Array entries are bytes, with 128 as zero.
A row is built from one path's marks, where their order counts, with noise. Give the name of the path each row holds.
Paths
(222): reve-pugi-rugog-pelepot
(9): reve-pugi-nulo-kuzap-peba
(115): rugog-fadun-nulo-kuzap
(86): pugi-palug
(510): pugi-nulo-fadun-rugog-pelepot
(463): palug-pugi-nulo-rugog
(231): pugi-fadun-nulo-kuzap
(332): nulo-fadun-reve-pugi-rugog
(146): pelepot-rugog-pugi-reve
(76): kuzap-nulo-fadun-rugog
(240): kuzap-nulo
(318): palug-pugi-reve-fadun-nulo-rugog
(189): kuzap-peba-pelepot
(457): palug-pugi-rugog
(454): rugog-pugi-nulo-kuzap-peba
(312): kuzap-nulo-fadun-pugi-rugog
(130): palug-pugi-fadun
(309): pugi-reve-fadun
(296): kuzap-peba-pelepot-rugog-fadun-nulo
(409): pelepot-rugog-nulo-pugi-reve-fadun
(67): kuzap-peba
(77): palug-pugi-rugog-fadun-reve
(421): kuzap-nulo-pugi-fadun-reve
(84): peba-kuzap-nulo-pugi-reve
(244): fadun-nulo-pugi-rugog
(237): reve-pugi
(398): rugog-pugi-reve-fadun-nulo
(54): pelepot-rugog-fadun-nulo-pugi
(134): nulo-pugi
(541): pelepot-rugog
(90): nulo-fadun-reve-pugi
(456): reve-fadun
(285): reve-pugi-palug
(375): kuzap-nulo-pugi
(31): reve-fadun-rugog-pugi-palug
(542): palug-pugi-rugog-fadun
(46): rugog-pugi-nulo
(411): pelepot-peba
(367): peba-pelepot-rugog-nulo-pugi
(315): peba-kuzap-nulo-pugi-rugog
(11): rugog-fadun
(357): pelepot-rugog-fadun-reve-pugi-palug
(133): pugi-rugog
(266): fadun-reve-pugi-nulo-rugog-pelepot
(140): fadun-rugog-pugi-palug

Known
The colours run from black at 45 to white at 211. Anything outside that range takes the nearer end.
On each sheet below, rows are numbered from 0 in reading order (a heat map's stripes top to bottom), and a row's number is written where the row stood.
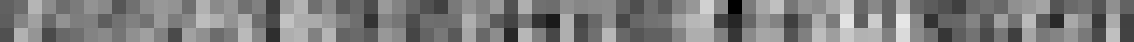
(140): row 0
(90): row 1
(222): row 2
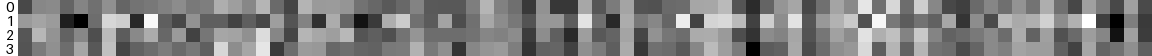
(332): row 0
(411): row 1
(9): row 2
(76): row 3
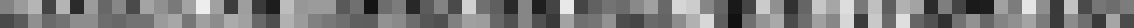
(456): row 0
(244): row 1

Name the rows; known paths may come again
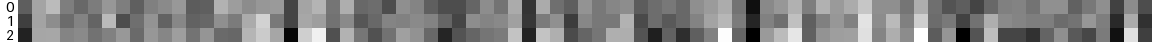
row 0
(77)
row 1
(454)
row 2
(133)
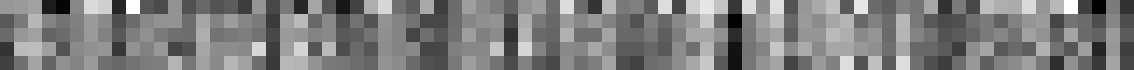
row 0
(411)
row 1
(140)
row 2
(357)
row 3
(457)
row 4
(244)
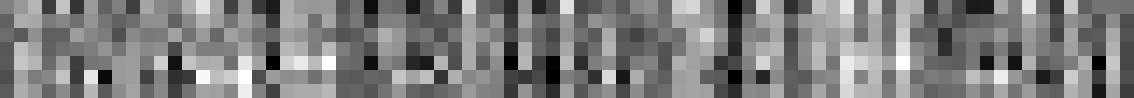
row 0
(456)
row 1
(31)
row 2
(54)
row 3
(222)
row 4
(237)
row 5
(240)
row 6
(9)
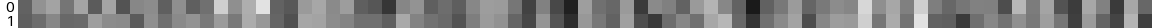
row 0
(421)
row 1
(510)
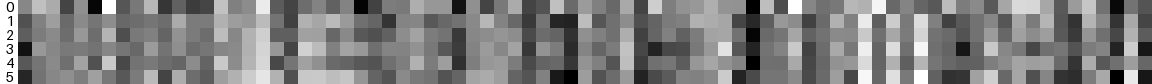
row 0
(67)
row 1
(90)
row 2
(312)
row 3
(46)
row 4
(76)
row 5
(134)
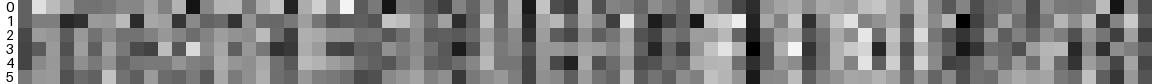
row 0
(285)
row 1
(541)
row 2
(398)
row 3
(11)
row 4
(332)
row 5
(296)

